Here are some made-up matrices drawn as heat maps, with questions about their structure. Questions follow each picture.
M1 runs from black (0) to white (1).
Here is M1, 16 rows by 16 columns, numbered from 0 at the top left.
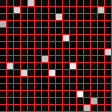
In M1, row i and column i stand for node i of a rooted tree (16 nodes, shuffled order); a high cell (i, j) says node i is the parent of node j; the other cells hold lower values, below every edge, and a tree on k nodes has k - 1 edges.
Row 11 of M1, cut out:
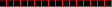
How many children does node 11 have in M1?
0
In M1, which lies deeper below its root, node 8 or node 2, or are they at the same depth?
node 8
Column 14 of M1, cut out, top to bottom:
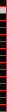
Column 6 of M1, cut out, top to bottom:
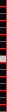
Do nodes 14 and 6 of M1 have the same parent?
no
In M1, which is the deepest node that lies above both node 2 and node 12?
9
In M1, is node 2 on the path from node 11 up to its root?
no
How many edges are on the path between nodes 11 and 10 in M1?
5
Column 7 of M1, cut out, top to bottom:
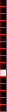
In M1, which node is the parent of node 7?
10
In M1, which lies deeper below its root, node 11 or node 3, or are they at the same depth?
node 11
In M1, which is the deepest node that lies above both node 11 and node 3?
9
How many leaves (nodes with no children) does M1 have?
4
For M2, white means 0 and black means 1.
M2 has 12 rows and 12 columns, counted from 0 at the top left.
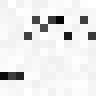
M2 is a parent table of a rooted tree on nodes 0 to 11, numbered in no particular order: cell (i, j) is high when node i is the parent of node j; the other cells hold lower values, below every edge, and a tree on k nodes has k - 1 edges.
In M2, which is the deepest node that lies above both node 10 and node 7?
2
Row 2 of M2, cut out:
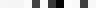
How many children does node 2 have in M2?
4
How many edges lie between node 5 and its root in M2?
4
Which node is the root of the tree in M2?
9
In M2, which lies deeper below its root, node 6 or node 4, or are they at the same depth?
the same depth
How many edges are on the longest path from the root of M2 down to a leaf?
4
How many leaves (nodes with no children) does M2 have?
8
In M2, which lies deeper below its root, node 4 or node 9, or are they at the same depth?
node 4
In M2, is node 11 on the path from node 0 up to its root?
no
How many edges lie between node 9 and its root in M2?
0
